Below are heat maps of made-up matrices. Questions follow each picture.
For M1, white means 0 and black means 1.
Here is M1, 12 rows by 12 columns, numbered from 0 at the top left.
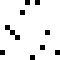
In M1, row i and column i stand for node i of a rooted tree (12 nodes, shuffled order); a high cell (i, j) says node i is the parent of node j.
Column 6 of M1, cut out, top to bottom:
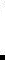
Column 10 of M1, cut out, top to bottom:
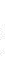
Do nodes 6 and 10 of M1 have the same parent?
no
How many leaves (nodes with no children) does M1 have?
4
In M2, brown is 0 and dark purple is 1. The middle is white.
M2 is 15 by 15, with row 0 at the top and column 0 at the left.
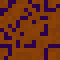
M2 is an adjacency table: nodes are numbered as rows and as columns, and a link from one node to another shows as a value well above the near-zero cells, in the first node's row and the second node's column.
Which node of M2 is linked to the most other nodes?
node 11
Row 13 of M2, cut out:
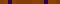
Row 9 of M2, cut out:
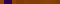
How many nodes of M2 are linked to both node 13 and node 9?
1
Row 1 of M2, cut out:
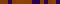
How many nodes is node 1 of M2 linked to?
5
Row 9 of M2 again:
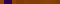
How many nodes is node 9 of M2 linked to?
2
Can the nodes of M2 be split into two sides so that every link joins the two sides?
no
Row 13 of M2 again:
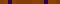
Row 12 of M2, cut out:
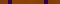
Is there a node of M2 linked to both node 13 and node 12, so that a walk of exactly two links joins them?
yes
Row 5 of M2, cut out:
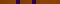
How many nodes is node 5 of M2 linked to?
2
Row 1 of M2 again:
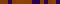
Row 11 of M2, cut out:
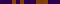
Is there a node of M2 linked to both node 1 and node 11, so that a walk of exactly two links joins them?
yes
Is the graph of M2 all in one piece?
yes
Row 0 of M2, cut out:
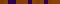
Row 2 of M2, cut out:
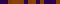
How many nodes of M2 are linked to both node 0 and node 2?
1
